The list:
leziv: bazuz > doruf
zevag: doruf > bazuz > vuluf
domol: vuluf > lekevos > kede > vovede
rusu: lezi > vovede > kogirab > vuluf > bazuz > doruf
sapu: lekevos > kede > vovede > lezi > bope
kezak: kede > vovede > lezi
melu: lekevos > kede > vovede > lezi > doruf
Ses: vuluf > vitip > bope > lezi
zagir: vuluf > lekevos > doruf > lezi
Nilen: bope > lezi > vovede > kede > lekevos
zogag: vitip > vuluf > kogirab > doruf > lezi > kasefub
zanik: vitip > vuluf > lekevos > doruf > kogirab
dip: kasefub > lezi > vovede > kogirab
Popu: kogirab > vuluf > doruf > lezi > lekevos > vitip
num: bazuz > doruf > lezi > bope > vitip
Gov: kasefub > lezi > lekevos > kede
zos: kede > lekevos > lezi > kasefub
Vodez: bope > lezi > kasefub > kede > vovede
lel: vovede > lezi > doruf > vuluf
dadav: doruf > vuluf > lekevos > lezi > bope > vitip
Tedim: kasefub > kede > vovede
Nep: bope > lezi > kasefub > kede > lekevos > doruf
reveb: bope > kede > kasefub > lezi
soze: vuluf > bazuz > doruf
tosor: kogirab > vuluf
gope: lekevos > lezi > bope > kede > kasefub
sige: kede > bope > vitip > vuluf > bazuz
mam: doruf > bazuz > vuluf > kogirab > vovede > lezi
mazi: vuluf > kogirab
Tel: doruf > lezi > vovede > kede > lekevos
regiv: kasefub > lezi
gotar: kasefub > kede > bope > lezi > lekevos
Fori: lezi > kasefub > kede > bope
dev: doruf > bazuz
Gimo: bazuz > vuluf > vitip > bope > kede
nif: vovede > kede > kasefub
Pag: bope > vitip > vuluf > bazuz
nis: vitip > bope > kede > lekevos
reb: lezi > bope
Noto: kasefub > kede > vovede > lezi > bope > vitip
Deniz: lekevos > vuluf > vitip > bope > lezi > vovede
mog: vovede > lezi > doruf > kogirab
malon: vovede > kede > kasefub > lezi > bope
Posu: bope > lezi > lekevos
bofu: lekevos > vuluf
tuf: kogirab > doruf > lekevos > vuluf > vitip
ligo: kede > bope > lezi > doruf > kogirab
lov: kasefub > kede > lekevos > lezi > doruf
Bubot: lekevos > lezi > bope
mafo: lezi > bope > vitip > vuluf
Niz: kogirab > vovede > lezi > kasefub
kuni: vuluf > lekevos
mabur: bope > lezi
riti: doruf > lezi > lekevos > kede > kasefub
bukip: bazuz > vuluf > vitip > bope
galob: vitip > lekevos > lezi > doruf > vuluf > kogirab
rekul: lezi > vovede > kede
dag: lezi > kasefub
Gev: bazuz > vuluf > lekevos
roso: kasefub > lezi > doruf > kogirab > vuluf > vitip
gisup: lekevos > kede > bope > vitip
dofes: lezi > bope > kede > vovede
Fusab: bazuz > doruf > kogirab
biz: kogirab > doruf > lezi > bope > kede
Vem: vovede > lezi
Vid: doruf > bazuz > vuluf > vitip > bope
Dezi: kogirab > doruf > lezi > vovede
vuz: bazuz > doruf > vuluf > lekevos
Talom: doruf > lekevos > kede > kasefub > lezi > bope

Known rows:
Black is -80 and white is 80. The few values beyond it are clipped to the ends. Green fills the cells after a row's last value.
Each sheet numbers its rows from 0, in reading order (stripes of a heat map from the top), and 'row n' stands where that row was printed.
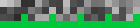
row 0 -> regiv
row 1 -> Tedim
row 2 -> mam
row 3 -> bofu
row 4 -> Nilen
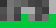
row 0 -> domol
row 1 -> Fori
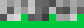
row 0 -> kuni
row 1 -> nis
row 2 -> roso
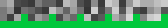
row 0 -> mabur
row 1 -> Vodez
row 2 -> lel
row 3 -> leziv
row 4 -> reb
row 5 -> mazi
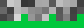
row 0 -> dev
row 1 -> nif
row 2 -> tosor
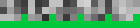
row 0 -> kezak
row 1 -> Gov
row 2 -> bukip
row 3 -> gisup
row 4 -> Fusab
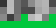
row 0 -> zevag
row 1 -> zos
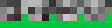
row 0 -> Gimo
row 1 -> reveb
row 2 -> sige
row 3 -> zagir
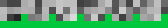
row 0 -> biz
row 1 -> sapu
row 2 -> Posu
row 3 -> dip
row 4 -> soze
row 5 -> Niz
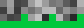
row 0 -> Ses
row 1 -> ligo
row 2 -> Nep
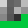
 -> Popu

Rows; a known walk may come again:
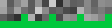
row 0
dadav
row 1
soze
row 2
Vodez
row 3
Talom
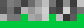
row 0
riti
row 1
Niz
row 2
leziv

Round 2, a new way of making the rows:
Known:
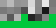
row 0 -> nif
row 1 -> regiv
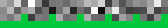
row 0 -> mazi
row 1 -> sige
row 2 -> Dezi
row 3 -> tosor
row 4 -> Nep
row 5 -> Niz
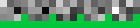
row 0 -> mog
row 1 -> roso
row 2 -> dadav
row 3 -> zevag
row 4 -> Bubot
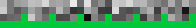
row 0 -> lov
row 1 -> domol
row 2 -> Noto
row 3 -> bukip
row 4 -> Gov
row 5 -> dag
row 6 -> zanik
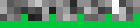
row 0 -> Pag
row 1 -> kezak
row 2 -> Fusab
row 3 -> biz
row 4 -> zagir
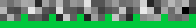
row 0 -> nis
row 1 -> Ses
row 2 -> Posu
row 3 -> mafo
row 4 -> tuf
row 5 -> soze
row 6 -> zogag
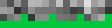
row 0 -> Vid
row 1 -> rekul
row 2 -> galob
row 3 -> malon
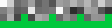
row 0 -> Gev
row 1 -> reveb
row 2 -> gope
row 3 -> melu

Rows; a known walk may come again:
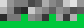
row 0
Gimo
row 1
gisup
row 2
Tedim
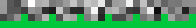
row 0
ligo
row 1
Vem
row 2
Nilen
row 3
bofu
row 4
Noto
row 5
Popu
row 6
Dezi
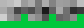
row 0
domol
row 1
zanik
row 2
riti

